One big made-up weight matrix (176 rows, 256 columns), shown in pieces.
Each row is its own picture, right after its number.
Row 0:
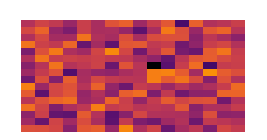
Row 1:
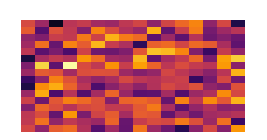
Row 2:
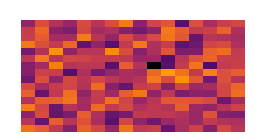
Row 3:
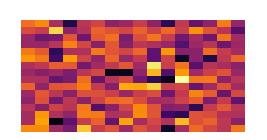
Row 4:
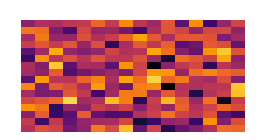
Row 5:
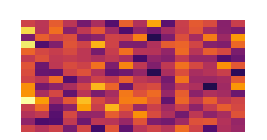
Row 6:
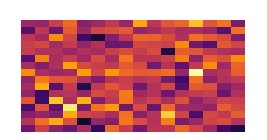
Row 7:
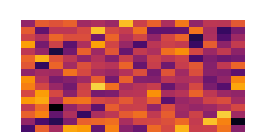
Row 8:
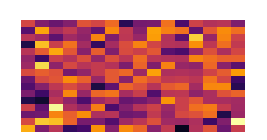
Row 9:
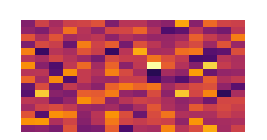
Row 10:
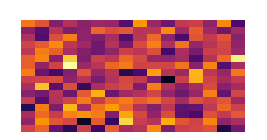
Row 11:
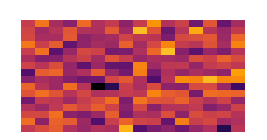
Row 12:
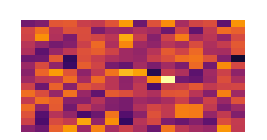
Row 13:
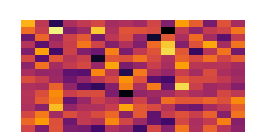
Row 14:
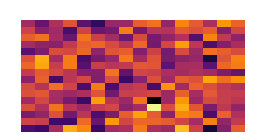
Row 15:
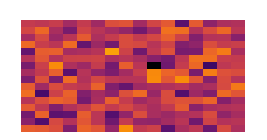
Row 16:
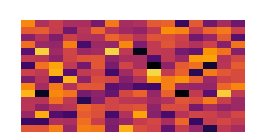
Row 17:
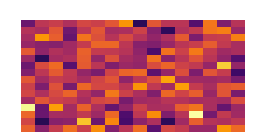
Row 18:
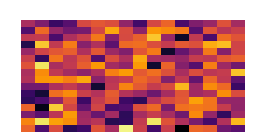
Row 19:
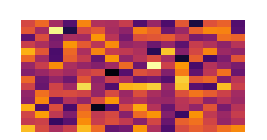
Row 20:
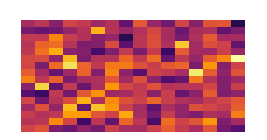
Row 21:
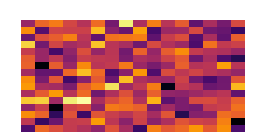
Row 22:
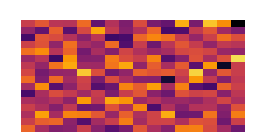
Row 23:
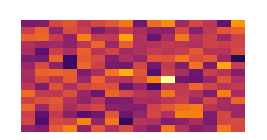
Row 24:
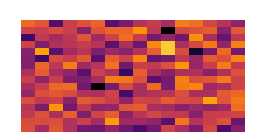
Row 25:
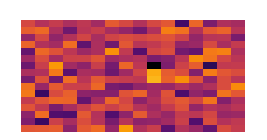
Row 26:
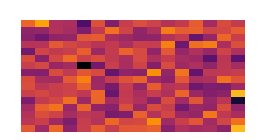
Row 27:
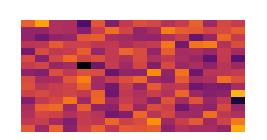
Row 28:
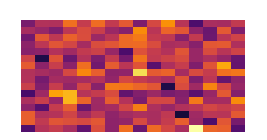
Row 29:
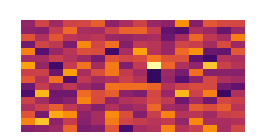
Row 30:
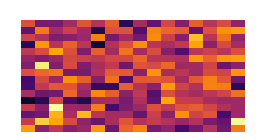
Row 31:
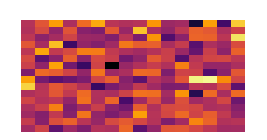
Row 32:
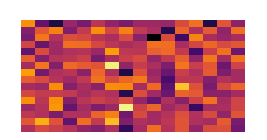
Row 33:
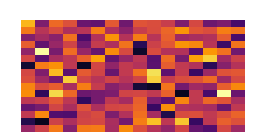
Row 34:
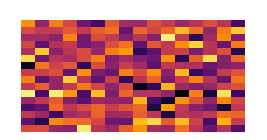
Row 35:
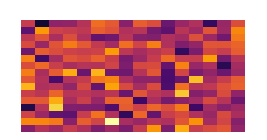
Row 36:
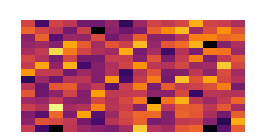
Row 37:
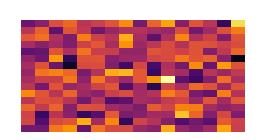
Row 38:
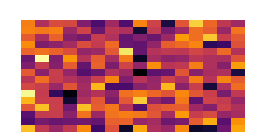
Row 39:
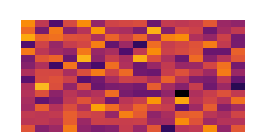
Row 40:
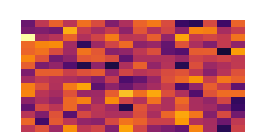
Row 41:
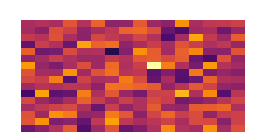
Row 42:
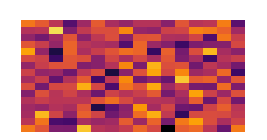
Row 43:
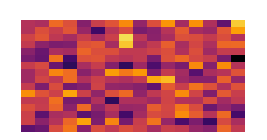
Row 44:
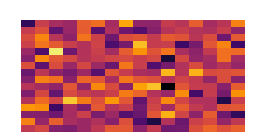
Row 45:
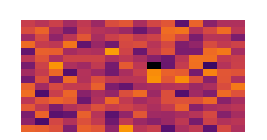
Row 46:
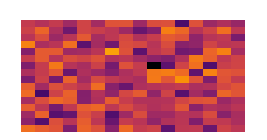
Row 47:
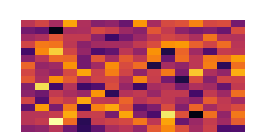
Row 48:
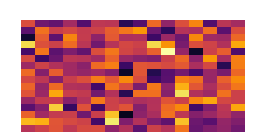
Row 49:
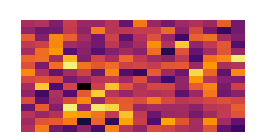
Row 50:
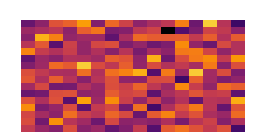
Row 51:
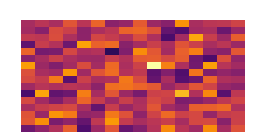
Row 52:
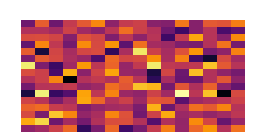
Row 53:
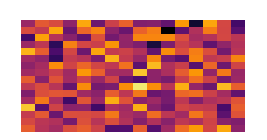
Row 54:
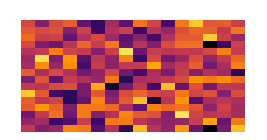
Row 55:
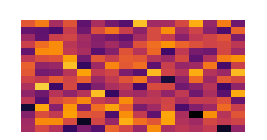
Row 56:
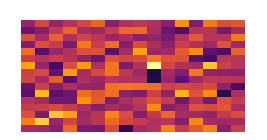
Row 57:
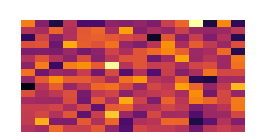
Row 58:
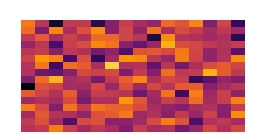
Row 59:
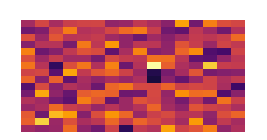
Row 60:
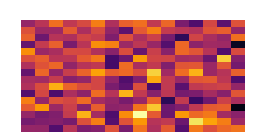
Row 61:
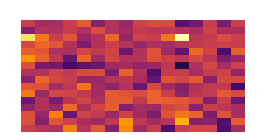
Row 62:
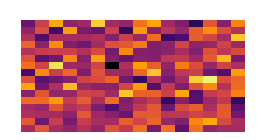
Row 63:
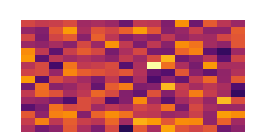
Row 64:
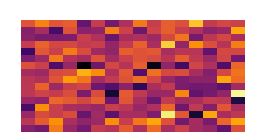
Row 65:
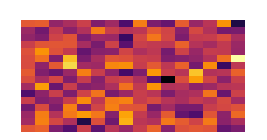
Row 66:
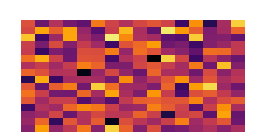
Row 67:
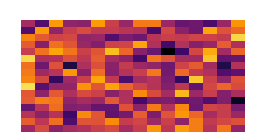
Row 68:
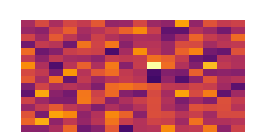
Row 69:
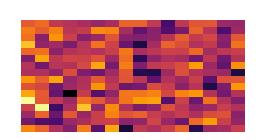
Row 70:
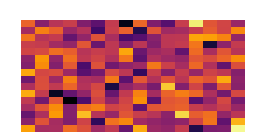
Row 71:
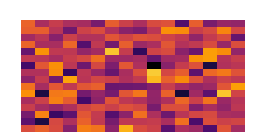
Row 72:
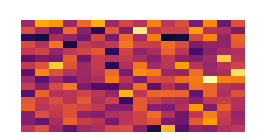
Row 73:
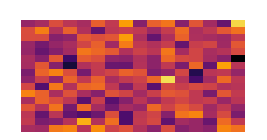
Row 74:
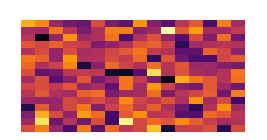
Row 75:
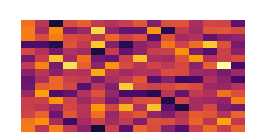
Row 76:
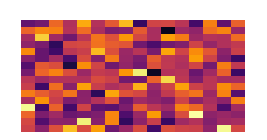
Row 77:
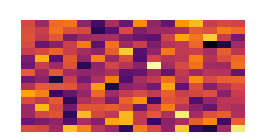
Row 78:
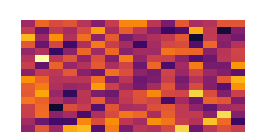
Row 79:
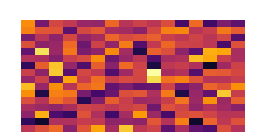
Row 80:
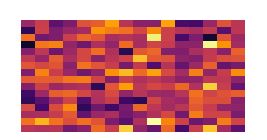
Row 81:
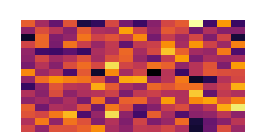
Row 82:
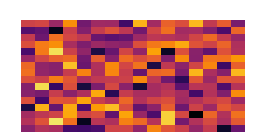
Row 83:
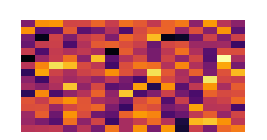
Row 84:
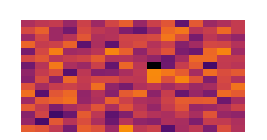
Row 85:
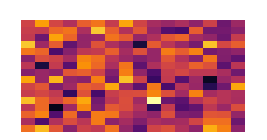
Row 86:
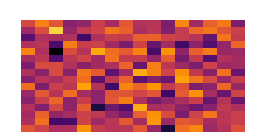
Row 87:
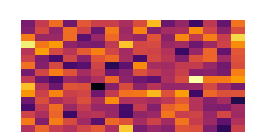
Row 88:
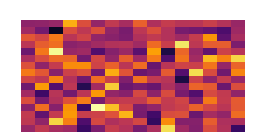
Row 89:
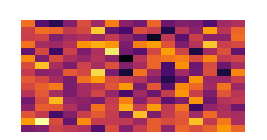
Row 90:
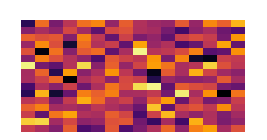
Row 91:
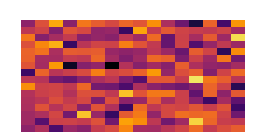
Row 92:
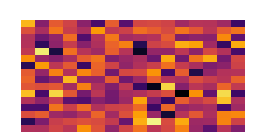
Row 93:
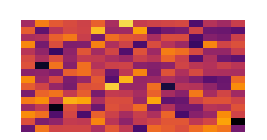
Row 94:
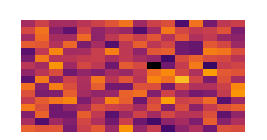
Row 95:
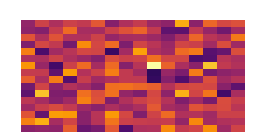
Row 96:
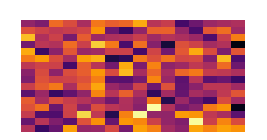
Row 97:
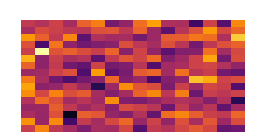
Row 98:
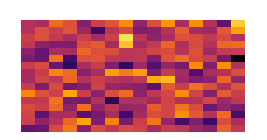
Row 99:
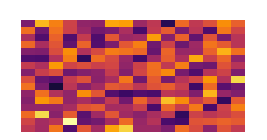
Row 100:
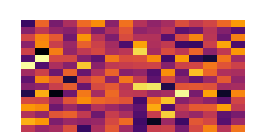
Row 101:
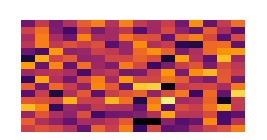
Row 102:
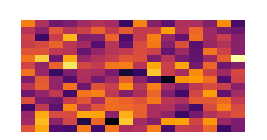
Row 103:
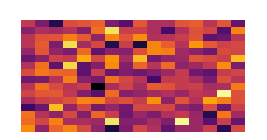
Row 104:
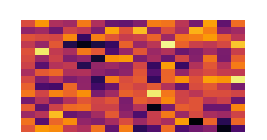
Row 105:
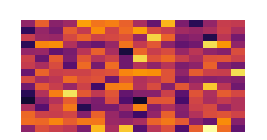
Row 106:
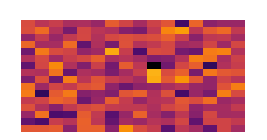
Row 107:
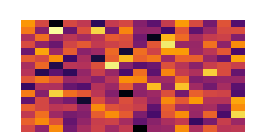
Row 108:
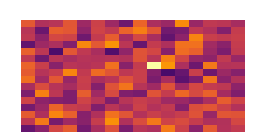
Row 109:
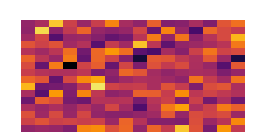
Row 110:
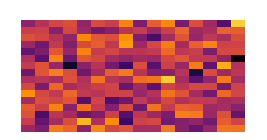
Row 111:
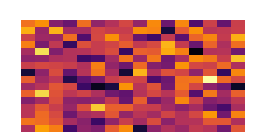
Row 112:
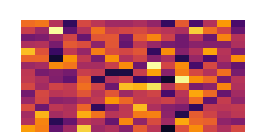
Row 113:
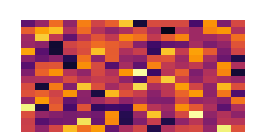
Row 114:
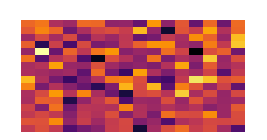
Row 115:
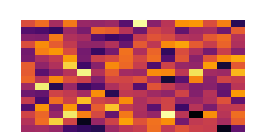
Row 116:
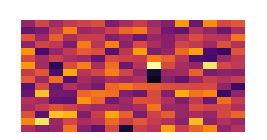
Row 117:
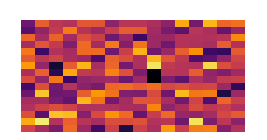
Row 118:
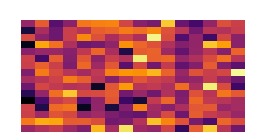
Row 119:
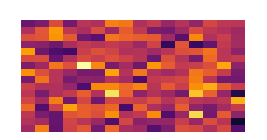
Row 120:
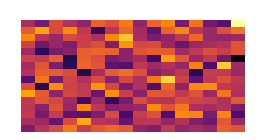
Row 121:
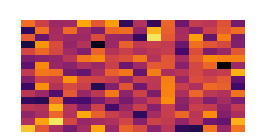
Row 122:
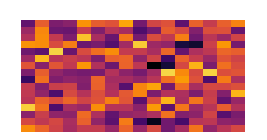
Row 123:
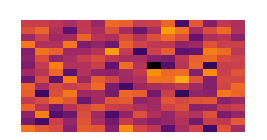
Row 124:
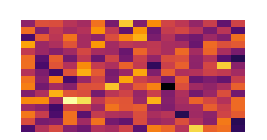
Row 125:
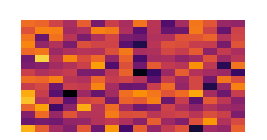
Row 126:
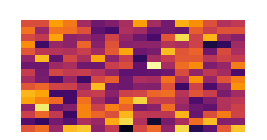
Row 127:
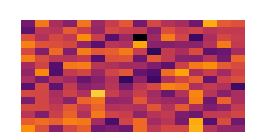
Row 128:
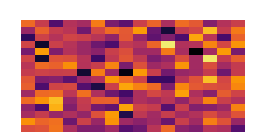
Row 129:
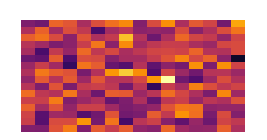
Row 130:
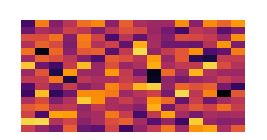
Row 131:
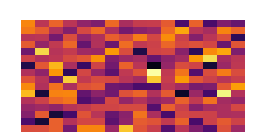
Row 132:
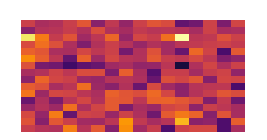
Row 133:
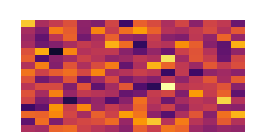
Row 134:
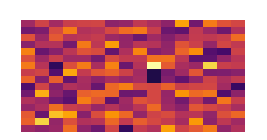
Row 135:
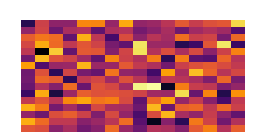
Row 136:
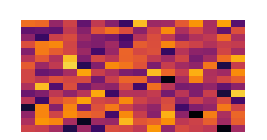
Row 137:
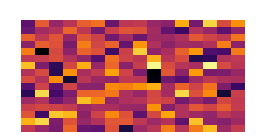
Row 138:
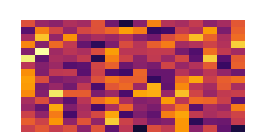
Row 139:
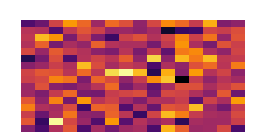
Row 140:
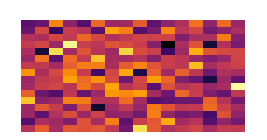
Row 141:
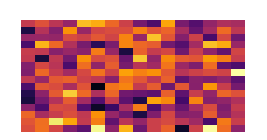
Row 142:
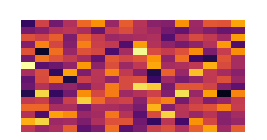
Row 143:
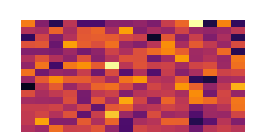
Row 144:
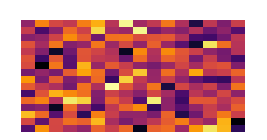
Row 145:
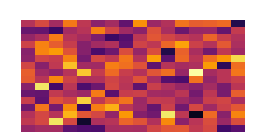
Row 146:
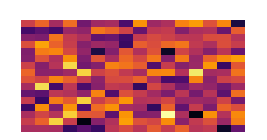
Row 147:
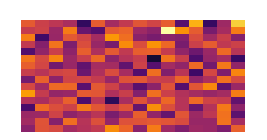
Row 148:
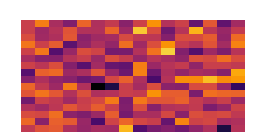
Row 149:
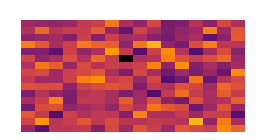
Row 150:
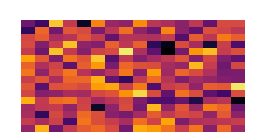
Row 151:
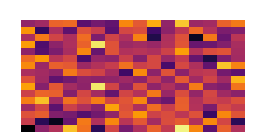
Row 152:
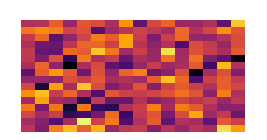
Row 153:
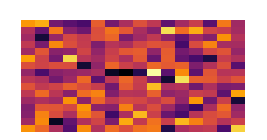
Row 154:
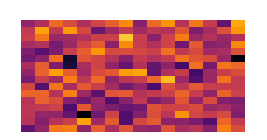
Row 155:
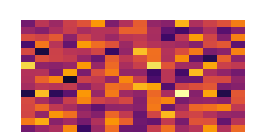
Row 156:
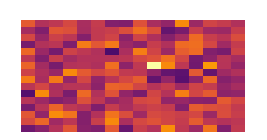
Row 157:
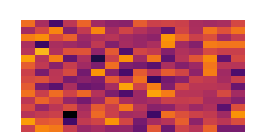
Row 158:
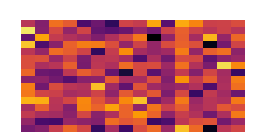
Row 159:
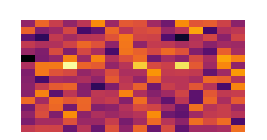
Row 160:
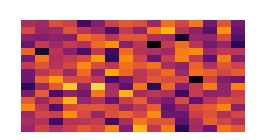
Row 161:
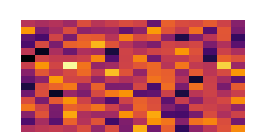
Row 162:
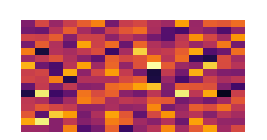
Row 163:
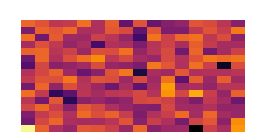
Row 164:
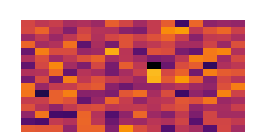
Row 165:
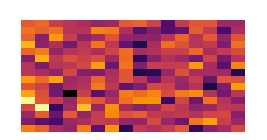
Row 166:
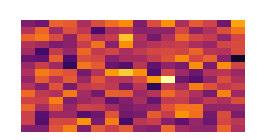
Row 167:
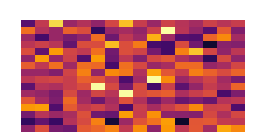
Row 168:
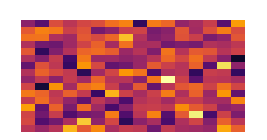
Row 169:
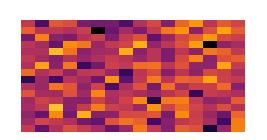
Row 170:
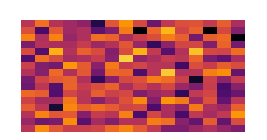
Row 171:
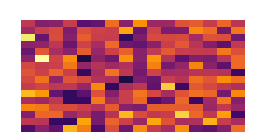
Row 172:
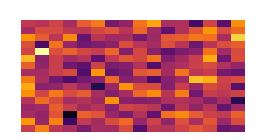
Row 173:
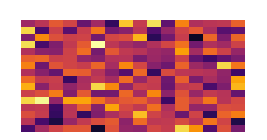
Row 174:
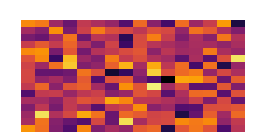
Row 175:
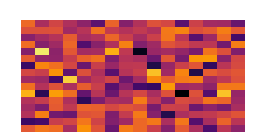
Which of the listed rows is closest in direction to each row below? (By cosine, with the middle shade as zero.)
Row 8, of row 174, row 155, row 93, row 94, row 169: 169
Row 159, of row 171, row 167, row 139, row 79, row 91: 167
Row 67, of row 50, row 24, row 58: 50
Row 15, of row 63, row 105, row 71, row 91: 71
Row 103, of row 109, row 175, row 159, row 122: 159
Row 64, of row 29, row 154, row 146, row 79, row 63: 146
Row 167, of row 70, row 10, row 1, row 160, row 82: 160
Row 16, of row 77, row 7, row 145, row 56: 77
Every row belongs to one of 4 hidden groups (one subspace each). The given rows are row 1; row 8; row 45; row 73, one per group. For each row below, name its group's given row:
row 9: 45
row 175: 45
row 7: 8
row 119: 73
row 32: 1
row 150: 1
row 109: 1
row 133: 45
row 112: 73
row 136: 73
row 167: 1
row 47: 73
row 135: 45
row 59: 45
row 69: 8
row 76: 73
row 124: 8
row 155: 45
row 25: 45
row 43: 73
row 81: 1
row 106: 45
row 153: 73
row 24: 1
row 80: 8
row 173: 8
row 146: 73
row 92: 45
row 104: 1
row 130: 45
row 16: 45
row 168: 73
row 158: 8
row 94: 45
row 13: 1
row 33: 45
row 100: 45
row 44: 45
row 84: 45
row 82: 73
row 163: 8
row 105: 8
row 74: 73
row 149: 1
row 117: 45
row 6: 73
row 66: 73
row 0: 45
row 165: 8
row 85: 8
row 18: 8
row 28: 8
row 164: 45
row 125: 8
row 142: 45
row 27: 73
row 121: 8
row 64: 73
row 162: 45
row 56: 45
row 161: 1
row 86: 73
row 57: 1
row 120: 73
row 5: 8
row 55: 73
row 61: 1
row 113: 73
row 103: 1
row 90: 45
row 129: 73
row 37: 73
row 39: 1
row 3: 73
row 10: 73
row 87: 1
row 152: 73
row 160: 1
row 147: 73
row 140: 1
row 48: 1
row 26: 73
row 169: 8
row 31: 1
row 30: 8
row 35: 1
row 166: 73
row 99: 1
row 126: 8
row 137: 45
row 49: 73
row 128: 1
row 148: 1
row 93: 8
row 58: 1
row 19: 73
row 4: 45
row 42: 73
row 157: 1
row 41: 45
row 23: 73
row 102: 73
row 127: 45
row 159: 1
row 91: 1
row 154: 73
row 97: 1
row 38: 8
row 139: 73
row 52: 45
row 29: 45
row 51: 45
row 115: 73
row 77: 8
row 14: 8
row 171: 8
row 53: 73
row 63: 45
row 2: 45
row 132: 1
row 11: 1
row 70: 8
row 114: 1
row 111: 1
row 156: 45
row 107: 1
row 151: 8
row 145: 73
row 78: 8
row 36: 8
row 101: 45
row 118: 8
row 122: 45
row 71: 45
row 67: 1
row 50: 73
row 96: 1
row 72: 1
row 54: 8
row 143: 1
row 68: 45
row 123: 45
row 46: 45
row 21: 8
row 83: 1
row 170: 1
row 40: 1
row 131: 45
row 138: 1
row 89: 1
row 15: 45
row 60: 1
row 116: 45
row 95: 45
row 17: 73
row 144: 8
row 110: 73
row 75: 1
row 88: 73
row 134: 45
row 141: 8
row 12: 73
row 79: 45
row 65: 73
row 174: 73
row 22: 73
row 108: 45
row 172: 1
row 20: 73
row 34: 45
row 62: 1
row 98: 73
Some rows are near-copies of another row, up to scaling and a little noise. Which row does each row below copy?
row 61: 132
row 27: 26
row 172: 97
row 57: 143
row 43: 98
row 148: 11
